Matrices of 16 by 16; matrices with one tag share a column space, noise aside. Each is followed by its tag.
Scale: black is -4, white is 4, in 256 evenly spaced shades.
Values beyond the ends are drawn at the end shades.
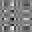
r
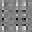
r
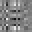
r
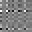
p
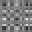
r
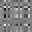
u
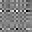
p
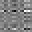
p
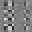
r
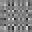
r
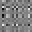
u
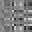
r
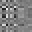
u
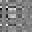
u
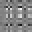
u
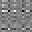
p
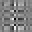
r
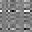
p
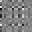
u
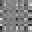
r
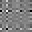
p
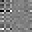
p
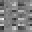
r
